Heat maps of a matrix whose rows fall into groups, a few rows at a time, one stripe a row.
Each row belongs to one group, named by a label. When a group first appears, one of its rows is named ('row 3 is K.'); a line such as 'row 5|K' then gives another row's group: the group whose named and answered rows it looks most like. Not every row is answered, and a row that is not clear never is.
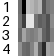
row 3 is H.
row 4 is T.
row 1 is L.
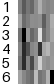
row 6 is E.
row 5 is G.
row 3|G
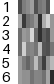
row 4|H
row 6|E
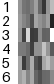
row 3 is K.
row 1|T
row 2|E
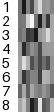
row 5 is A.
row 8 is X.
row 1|G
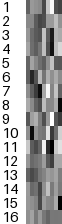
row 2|X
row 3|T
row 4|T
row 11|T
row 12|T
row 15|E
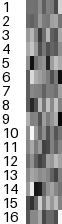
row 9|E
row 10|A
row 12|X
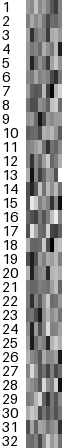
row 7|T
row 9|X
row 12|G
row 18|T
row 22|G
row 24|G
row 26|E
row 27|A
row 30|A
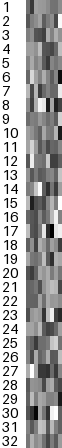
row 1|L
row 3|X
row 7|K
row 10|E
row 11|A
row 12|H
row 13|K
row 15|K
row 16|X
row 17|T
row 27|A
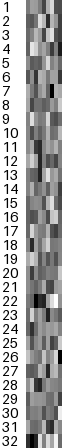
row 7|T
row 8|K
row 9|H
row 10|G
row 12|A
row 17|H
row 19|A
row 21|T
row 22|X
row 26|E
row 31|T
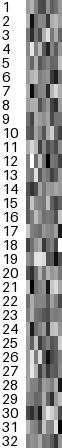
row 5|K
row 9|L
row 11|A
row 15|H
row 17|E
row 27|A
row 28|E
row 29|T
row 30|G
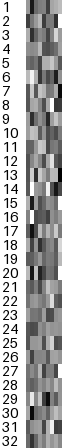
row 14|H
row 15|K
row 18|K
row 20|K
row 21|G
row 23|T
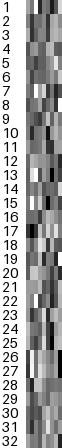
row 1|K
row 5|X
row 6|K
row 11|T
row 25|T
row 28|L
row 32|E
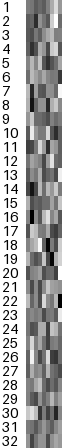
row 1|X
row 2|X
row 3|G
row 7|K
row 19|T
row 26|H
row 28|L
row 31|T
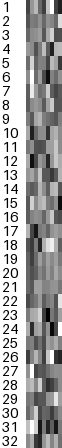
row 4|T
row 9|L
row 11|X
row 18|G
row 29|X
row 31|A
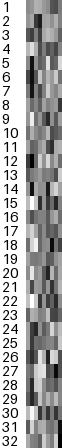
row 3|G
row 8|E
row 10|H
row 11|T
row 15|A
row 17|A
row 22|A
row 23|H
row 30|A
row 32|E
